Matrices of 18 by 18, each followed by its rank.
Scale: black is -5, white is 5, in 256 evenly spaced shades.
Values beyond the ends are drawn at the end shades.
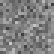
full rank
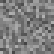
full rank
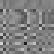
two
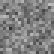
full rank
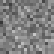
full rank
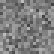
full rank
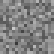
full rank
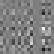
two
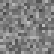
full rank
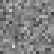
full rank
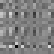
two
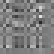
two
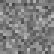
full rank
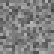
full rank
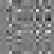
two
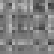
two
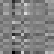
two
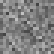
full rank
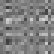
two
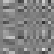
two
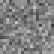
full rank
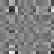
two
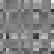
two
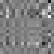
two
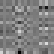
two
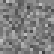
full rank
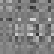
two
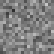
full rank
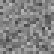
full rank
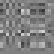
two
